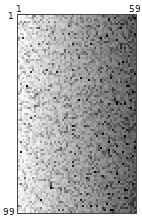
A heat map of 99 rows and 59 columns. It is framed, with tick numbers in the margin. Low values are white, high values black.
Fine speckle covers the field. Overall the values sit about 40% of the way up the scale. The field climbs toward the right.
